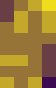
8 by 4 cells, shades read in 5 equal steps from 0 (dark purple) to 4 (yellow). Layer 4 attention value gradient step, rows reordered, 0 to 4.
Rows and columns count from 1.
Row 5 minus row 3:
0 -1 0 -2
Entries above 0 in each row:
4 4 4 4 4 4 4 3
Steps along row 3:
up down up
